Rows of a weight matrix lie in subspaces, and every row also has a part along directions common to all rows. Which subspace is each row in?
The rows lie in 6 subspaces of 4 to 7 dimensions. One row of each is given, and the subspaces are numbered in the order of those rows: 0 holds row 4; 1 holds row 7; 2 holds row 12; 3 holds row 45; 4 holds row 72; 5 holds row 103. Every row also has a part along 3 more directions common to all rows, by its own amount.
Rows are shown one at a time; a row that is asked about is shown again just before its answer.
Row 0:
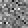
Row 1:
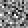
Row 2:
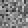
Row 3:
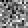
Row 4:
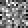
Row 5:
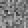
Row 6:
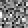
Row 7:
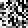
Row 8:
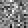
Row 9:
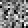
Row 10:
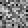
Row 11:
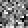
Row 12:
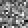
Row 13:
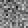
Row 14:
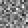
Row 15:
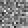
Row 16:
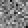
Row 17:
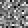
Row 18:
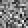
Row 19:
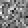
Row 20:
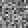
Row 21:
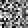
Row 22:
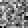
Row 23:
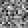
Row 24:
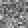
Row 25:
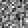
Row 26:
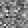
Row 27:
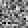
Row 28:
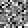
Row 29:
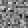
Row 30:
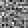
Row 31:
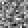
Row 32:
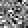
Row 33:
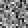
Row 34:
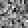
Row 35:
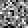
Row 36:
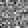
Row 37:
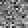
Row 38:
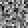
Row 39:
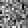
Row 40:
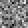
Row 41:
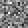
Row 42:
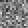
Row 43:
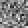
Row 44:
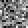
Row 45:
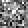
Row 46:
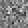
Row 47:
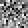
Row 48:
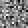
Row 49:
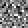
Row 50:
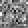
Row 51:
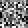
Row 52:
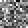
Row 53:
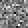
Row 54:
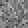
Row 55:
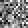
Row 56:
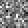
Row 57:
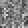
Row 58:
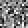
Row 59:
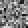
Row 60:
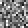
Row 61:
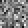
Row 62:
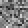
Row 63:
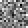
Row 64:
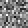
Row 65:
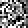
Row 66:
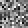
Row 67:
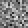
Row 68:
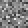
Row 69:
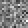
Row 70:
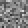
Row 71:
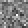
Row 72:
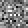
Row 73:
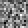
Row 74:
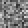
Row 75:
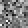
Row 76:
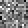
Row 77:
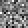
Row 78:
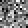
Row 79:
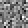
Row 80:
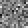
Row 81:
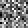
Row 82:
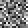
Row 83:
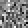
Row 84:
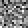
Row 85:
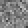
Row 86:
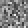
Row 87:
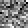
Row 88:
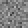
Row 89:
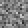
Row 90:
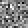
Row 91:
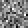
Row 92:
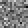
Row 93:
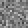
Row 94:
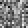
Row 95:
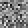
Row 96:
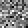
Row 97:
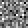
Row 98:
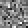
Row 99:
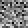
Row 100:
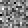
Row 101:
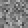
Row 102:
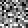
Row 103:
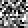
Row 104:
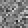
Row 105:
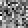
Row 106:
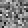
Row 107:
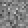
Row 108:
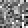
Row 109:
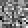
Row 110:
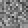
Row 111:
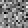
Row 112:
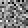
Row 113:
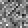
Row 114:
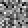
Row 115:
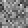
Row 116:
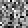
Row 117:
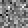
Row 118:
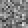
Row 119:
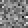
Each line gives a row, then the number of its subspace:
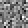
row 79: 2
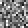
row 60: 4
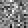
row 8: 3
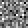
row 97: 4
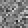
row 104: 3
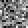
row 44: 3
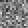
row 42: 3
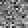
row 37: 5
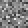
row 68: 2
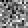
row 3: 3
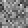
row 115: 0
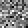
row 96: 1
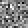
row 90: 2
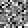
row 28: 1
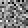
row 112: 1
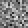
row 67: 2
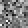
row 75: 0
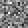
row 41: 3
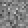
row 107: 3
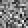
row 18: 4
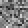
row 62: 4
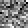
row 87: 4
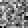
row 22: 0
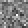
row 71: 2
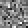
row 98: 4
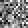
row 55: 1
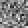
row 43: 2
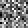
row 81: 5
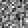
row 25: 2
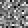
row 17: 5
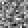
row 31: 1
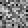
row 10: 0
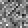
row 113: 1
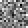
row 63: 1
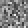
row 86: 3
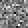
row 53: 4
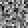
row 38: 0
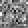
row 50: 5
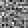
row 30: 4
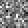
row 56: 2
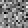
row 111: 2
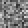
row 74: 1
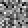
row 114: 5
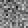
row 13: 3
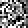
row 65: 3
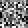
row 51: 5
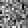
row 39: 3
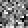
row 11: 5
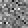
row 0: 5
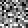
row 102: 1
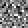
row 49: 5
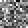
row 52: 1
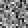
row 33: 2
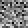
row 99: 4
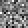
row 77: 4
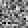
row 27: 5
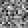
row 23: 5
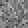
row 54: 4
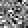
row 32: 4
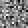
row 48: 1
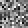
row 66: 5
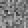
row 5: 4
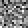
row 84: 5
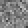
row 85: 1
